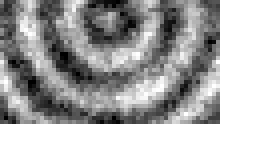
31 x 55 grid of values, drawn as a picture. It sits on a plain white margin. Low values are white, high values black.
The ninth with the highest average is the top middle. Concentric rings centre on the top middle. The texture is blotchy. No overall slope runs across the table.
